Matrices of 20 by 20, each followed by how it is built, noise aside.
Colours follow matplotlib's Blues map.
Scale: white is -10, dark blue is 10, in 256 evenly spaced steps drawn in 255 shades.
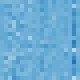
uneven columns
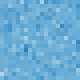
noise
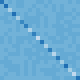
diagonal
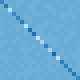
diagonal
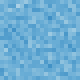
noise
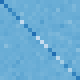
diagonal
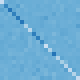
diagonal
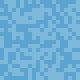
noise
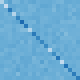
diagonal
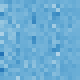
uneven columns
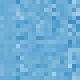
uneven columns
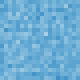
noise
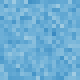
noise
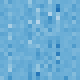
uneven columns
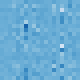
uneven columns
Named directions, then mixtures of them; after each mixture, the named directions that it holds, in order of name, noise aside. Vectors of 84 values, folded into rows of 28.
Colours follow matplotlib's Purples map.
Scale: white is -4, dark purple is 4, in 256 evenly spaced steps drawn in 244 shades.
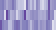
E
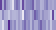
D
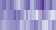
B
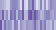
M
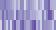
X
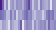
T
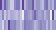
D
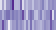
D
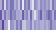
D, T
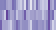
E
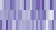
B, T, X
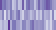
B, D, X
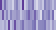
D, M, X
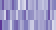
E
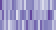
E, M, T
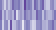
T, X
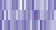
D, E, M
